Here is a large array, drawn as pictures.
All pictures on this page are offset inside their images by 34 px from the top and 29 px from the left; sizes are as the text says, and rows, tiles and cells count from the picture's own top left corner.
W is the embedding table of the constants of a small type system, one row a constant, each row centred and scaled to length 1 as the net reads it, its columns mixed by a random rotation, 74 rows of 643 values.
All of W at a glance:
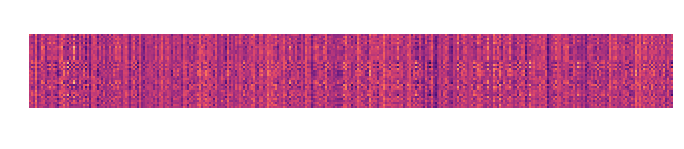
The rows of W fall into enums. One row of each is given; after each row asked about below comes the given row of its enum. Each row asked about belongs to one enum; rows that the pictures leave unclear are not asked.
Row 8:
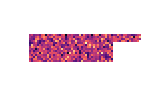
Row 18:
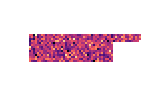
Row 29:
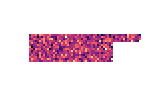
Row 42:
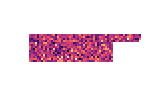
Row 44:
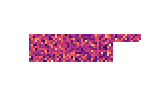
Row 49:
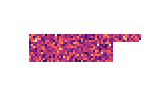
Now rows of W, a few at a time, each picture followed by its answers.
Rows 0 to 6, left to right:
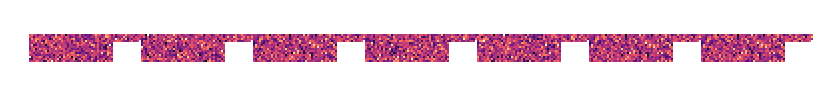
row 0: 44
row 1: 18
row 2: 8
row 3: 42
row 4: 49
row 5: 8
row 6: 8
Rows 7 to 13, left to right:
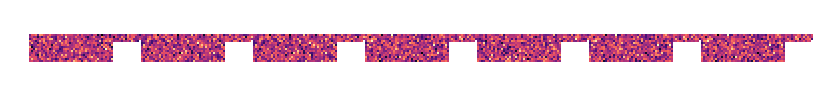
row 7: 29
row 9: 8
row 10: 49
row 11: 42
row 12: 49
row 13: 49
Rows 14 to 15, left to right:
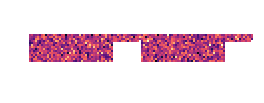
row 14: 8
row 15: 49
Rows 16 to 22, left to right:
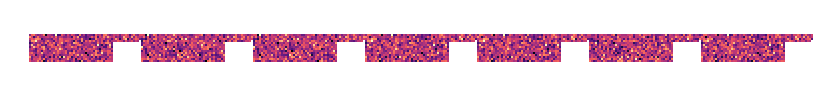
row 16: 49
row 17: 18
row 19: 49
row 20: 49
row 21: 42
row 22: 49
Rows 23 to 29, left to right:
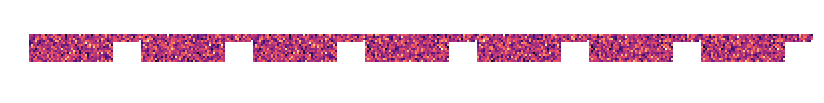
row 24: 49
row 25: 8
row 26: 29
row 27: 49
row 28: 29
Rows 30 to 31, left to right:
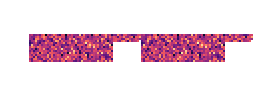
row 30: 8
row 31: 8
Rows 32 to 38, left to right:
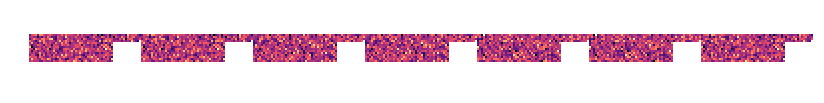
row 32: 29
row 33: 29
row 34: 8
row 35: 8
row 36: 18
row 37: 18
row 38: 29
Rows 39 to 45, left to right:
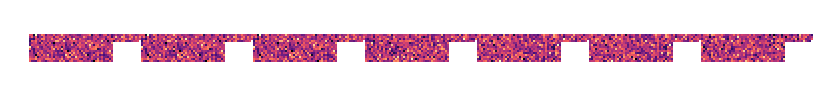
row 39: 18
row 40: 18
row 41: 18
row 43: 44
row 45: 29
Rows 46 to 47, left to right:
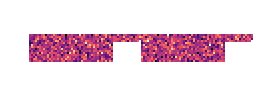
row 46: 8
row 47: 49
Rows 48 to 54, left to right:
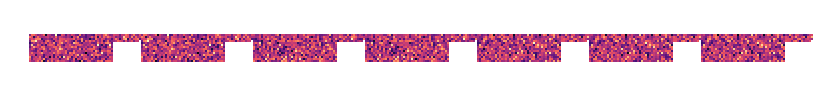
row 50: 42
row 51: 42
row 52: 8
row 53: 8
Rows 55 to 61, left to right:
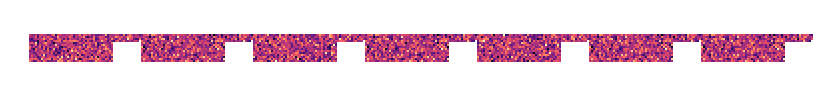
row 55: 42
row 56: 29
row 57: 44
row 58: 29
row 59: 49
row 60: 29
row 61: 29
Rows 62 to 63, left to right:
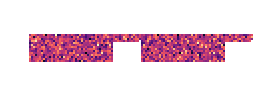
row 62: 49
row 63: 8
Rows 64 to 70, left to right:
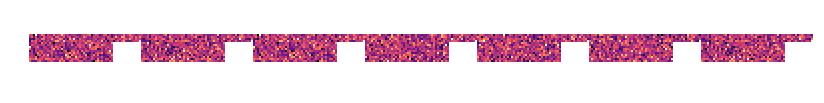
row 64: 18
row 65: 42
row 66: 18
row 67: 44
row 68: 49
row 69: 29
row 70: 42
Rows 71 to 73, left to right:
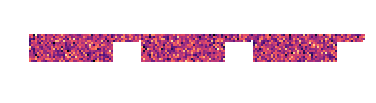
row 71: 18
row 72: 29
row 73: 8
